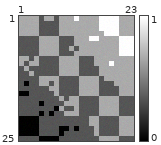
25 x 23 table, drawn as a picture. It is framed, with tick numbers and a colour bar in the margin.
On average the colour sits 50% of the way up the scale. A checkerboard runs through the table. The halves do not mirror each other. There is an overall slope up to the top right. The top right is the ninth with the highest average.
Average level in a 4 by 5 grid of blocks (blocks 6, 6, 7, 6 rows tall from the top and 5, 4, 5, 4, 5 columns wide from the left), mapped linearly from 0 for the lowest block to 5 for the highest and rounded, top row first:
3 3 4 5 5 / 2 2 3 3 4 / 1 2 2 3 3 / 0 1 2 2 3
